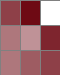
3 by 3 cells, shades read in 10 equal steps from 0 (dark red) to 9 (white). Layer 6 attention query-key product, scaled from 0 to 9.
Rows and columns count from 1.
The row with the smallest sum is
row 3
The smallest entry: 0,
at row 1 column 2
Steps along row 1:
down up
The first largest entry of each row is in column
3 2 1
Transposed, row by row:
2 4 4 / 0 5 3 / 9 1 2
